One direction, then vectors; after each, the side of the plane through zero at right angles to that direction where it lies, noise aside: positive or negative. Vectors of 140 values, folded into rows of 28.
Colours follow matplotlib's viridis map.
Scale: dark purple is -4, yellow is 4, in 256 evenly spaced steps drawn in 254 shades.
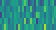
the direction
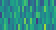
positive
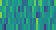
negative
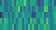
positive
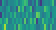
positive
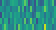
positive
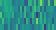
negative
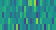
negative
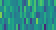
negative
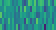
negative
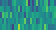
positive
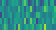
positive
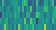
positive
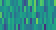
negative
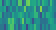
negative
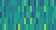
positive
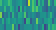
negative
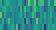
negative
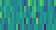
negative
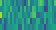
negative
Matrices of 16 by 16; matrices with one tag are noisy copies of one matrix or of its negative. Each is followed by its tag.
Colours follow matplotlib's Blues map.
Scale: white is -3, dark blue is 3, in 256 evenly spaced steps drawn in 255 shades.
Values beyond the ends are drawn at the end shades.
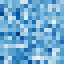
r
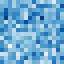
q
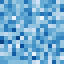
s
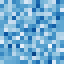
s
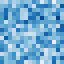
q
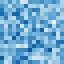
r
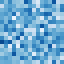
s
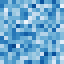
q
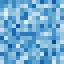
q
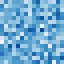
s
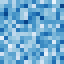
q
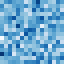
s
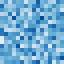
s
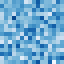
s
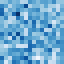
r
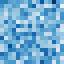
q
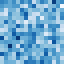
q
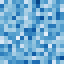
s
